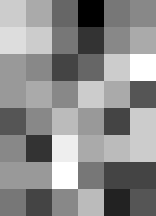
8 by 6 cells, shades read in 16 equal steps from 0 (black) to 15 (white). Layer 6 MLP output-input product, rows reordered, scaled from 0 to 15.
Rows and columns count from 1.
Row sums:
43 53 54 54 49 58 48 37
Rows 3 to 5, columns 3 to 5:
4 6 12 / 8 12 10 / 11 9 4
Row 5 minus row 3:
-4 0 7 3 -8 -3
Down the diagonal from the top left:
12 12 4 12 4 12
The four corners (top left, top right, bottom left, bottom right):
12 8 7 5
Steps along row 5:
up up down down up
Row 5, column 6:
12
